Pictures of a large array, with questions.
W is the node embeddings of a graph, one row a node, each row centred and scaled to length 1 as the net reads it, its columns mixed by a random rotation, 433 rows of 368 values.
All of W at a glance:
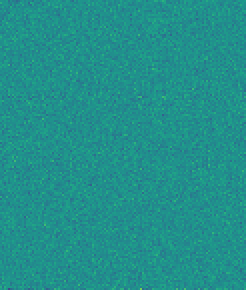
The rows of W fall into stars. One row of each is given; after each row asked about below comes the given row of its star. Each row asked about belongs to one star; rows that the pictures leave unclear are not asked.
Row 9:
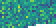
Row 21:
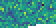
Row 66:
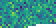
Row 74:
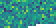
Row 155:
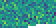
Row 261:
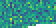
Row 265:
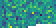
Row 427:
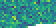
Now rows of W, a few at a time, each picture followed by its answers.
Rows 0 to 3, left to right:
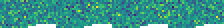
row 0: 66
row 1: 261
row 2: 261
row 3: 261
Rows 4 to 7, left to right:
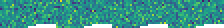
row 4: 66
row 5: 427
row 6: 9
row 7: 66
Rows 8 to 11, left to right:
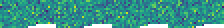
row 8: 427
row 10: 261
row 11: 21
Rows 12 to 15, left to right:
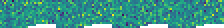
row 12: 66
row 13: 9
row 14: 155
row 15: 155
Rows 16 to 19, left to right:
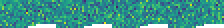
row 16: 155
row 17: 265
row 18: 261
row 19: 21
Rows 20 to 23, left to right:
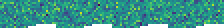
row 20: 21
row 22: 265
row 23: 265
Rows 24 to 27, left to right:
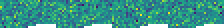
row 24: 21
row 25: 9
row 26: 155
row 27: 261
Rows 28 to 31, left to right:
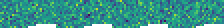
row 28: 265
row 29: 265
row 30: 66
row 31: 261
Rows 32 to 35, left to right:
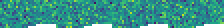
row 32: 74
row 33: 427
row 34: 74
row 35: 21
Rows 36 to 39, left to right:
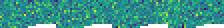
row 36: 265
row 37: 66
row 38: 21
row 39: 155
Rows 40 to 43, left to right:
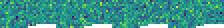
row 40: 74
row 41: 265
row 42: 427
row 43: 261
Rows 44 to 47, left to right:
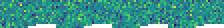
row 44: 265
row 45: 427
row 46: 66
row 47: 66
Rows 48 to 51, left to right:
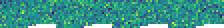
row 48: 261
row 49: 427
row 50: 265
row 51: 155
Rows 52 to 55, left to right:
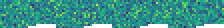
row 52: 155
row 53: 155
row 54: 21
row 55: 9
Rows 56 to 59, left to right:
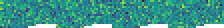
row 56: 155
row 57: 265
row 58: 74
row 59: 427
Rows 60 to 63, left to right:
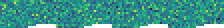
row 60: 9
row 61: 261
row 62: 261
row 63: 66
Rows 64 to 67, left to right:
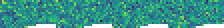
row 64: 21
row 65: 9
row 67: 427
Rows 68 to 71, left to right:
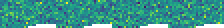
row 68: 66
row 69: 427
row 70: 155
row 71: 265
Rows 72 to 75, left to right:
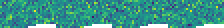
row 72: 74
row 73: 66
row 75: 261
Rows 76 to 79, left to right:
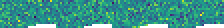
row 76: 155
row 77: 21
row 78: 261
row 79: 9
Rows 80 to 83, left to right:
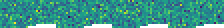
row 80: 427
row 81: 9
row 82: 66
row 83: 261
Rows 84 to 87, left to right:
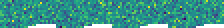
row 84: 66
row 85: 21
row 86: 261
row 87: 74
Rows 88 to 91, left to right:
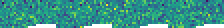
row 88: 66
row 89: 21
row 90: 9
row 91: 427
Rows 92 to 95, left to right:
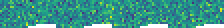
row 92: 66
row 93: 21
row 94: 155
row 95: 66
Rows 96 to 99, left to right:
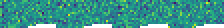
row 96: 427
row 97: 66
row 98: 427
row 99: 66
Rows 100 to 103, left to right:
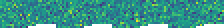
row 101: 9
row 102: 265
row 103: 261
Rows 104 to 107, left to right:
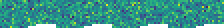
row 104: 427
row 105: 21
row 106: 265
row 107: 74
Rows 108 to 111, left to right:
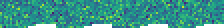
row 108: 261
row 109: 21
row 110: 155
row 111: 427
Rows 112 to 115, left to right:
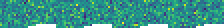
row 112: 261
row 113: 265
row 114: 9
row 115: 155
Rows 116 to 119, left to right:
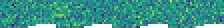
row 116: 74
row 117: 155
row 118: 9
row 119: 66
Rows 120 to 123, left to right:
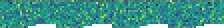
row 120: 9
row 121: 66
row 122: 66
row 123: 21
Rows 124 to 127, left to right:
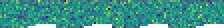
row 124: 155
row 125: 74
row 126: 74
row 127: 66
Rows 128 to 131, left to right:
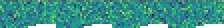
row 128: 21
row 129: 74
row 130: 66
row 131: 261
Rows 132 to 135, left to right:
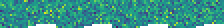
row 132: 265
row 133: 21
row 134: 21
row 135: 265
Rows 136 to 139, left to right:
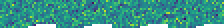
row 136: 66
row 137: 155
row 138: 9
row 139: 74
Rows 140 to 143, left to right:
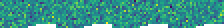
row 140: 265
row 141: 265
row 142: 265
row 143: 74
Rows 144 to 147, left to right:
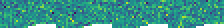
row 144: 261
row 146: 261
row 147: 427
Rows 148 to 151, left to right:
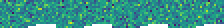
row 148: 265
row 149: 427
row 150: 155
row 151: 66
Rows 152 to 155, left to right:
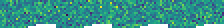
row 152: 66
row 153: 21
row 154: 66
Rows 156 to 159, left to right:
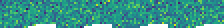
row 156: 261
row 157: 155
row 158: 155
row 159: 9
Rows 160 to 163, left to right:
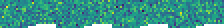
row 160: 261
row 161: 21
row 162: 261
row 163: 66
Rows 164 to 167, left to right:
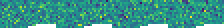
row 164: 261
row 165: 9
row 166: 21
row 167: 427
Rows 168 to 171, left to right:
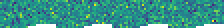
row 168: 74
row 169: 66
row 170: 427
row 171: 155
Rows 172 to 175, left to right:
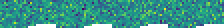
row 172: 265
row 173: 155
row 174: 66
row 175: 66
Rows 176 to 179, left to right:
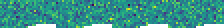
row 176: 74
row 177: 66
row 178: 261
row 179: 265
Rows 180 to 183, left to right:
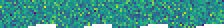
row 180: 21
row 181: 265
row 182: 155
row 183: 21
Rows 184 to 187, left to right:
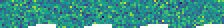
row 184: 265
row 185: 265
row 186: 74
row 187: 261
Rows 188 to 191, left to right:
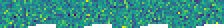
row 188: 9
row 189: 9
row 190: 427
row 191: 265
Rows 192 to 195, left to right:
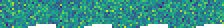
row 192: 66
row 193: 261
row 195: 21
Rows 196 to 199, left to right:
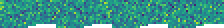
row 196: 155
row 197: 74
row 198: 21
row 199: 261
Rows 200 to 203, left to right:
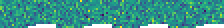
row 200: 21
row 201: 265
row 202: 74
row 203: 74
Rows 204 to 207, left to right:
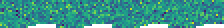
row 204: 261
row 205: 66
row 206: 261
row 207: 155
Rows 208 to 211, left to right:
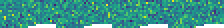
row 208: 66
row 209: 74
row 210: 66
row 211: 427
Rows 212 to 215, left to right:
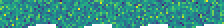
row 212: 155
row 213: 21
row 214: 9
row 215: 21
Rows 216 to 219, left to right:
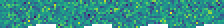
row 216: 155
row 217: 265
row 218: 21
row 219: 9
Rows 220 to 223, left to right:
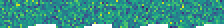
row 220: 9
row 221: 21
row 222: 427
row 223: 427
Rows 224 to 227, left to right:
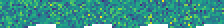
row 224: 74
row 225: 9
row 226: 155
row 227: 9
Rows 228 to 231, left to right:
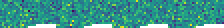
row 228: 9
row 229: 261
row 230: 427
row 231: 66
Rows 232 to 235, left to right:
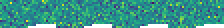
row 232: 21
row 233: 155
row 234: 74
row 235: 427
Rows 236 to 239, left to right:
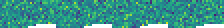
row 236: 265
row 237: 155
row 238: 427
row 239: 265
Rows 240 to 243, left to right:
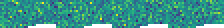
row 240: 9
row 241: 9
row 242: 155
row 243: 21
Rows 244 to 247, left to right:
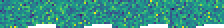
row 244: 265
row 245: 155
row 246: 21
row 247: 427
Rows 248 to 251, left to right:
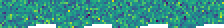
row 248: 265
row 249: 265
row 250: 427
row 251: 74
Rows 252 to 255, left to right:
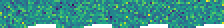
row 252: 261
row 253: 261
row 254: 427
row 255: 21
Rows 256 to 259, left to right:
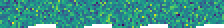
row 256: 427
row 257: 21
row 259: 155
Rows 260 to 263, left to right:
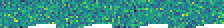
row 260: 261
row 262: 9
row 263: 21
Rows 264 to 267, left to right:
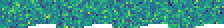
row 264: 9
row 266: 21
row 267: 261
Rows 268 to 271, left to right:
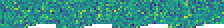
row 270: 21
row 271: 9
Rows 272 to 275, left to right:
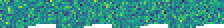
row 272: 155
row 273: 21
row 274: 261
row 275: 427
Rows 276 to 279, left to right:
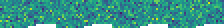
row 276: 265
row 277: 265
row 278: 21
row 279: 66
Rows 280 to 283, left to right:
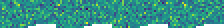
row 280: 9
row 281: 427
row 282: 74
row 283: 9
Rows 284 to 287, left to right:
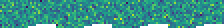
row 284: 66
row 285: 66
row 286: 74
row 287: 265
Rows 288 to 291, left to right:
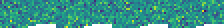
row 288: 261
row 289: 427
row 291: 74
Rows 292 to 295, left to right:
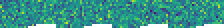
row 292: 21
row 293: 74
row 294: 427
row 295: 21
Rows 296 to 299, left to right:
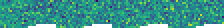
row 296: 155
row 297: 66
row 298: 261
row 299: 9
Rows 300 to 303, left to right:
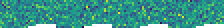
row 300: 261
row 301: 155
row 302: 155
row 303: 265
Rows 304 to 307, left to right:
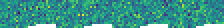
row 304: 261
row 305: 9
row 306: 9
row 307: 427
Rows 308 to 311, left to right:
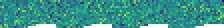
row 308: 261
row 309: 261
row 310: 66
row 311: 265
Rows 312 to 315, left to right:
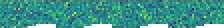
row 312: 265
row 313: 74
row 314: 155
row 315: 265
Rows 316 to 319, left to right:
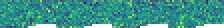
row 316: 155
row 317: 21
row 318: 9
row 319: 427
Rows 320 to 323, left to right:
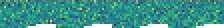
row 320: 66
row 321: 155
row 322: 265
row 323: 261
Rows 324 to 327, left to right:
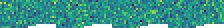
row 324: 74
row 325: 66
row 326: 66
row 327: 74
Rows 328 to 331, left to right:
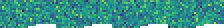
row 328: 9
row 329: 21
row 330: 21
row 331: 155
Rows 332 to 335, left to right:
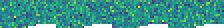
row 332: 21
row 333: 155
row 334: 74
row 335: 66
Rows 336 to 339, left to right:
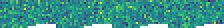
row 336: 66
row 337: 21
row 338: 155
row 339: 66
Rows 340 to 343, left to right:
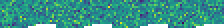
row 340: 74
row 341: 265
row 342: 265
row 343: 155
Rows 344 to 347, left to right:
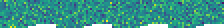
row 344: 427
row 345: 74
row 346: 261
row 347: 9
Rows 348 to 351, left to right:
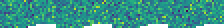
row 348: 265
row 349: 261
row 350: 74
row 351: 21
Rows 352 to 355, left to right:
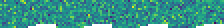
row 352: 427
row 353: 66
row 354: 21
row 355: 261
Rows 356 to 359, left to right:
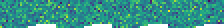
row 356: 265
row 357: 261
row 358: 427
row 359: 66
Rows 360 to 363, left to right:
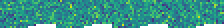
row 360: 21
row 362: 9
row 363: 66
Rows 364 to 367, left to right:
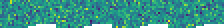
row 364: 74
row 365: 9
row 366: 427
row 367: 9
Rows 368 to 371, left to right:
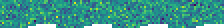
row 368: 9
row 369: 265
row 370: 66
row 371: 265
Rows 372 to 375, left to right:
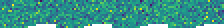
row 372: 66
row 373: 265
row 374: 21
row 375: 155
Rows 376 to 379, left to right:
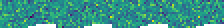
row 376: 265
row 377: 155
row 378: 155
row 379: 66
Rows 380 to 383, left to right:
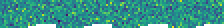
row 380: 261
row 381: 21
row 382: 265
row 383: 427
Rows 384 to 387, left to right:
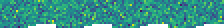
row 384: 21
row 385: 155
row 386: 9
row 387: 74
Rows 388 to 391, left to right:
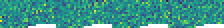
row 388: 265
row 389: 66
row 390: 265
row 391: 261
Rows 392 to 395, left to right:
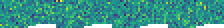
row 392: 265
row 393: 427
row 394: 74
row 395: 261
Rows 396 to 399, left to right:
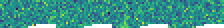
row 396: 21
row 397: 261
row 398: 427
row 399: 21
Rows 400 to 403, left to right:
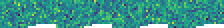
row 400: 9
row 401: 21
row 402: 74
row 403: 155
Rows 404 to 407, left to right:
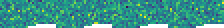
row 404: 66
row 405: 155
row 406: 155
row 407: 74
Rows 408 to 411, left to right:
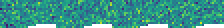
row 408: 66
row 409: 74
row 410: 66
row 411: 21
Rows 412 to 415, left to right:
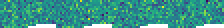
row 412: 66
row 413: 265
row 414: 9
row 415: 427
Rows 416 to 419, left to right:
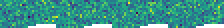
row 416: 265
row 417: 66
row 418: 66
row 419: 74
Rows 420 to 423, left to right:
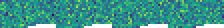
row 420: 9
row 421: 427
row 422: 155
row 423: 9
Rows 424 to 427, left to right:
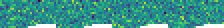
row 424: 427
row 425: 66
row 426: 261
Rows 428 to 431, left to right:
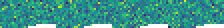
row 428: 66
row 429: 9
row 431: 155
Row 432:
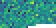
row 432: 261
